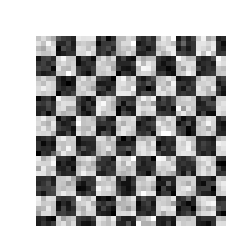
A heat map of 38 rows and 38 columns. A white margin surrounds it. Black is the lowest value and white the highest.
A checkerboard runs through the table. The histogram has two humps. No overall slope runs across the table. Overall the values sit about 50% of the way up the scale.
